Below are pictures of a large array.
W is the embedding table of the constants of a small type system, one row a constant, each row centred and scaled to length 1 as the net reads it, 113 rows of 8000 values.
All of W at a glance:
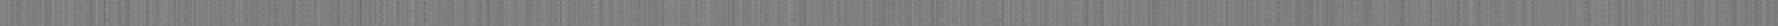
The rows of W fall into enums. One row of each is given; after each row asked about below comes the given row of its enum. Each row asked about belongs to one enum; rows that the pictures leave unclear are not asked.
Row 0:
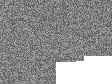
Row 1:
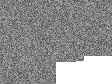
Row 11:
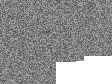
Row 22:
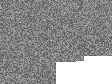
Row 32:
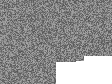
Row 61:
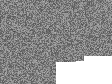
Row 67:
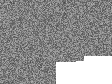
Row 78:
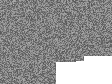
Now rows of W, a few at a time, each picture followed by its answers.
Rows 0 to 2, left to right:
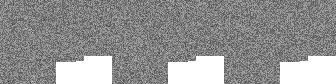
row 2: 61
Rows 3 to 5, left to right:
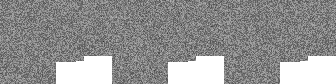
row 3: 22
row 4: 1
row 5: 32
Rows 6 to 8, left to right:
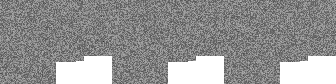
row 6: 22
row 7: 32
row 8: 61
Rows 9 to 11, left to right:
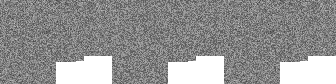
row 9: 11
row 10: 32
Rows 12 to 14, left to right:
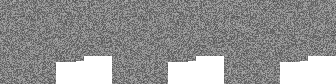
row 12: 78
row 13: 78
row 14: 61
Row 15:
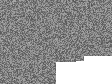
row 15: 78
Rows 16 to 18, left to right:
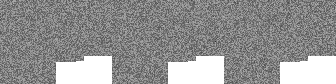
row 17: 22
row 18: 67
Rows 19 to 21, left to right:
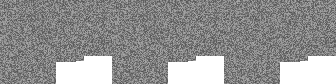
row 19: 32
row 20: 32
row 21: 78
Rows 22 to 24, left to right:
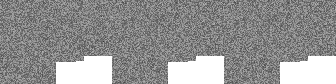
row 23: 67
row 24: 67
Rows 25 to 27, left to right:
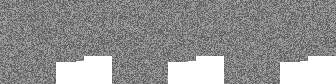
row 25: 32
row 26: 61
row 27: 78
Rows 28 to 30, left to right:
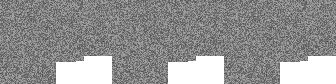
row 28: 22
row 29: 32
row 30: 22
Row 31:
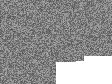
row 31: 61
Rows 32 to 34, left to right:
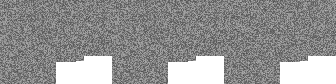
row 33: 32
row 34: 61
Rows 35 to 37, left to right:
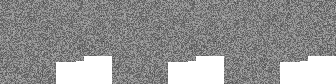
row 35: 22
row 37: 67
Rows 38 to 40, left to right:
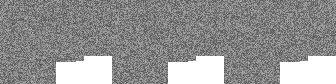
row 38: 0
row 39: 32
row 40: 61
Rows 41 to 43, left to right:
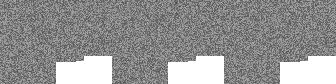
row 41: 32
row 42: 67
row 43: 78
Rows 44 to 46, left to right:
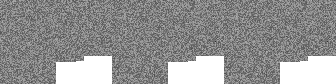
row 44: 78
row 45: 22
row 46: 22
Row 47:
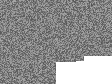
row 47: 78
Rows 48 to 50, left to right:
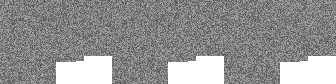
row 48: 0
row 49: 67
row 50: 22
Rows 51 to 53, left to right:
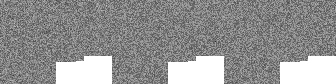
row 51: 11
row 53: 67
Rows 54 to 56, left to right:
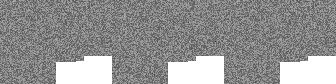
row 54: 78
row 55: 22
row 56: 78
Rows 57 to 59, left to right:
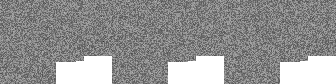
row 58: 61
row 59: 32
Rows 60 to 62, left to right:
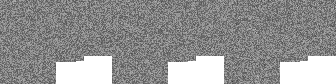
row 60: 78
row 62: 0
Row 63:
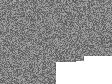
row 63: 78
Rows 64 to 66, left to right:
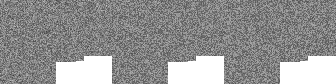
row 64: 11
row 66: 32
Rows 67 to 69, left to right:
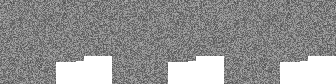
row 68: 78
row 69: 67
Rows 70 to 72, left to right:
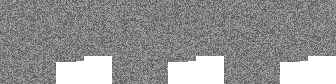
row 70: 78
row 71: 0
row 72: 61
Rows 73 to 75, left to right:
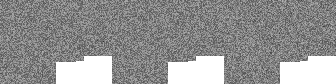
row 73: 22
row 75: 1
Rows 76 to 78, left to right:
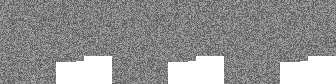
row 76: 0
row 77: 67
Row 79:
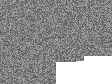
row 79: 78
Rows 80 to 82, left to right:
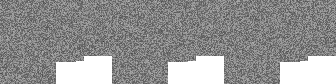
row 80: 22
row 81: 61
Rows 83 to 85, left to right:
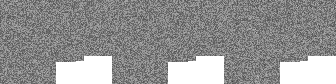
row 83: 61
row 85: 0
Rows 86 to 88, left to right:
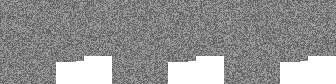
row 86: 61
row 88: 32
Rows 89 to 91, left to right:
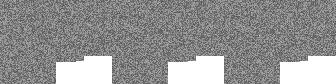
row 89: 32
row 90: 61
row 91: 61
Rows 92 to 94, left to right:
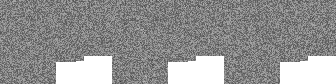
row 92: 78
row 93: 0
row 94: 32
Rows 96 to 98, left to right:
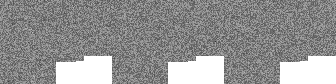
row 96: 0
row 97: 22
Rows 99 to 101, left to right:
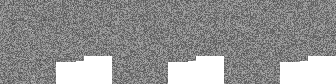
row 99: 0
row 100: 32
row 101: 61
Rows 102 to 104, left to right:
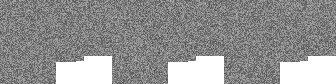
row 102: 78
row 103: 1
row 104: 22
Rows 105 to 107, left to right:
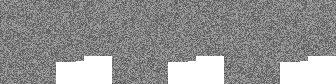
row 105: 61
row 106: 67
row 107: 22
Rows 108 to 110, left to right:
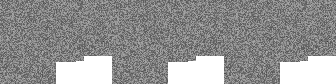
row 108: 22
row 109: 32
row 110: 22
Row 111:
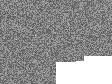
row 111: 61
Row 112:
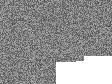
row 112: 0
